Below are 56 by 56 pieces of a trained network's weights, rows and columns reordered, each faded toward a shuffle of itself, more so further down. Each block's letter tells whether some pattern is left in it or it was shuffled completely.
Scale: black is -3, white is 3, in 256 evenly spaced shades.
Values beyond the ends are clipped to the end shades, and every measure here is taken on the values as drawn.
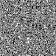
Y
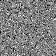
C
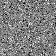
C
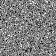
C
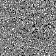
Y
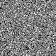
C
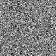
Y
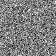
C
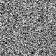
Y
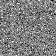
C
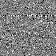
Y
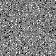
Y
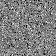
C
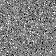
C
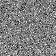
C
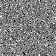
C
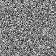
Y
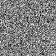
Y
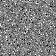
C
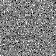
Y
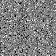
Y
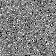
C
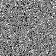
C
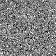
Y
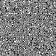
Y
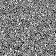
C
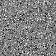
Y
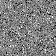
C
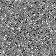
C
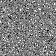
C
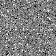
Y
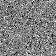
C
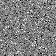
C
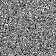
C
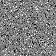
C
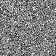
C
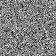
C
